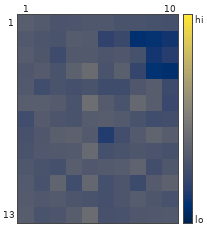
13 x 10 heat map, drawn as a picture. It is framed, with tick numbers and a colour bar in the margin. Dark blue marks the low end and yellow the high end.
The ninth with the lowest average is the top right. Neither half mirrors the other. On average the colour sits 30% of the way up the scale. An odd patch, lower than its surroundings, sits in the top right.
